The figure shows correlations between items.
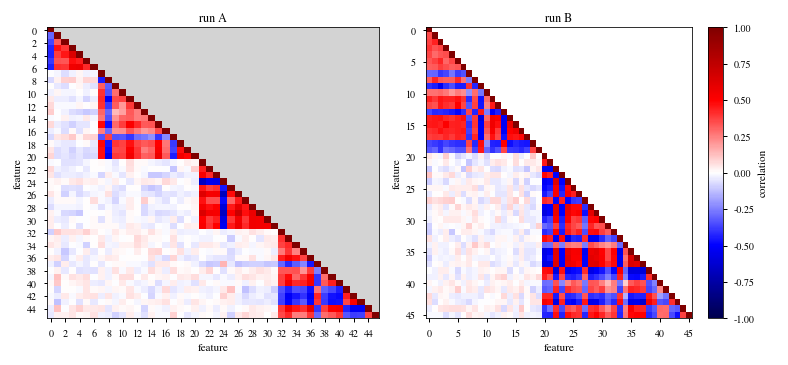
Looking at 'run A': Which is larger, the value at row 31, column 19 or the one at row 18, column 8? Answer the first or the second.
the first
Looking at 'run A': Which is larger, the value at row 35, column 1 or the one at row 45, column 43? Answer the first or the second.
the first
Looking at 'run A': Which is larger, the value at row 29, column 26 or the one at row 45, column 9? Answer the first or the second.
the first
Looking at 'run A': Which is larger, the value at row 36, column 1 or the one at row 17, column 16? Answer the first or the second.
the first
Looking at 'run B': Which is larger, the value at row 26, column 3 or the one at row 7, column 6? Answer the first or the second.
the first
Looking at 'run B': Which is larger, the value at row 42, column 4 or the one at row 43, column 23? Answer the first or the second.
the second
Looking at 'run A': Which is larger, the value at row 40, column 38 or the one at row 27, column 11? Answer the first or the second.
the first
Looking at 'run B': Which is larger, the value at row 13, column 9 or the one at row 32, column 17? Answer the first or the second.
the first
